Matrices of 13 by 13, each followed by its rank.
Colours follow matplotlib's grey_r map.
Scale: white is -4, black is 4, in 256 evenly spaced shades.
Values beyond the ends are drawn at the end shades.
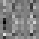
two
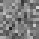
full rank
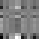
one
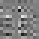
two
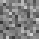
full rank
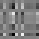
one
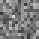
full rank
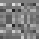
two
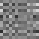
two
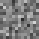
full rank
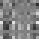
two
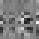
two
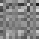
two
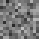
full rank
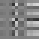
one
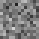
full rank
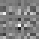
two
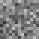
full rank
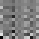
two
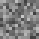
full rank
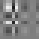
one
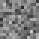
full rank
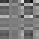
one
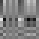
one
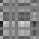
one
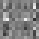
two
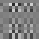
one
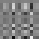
one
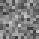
full rank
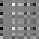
one
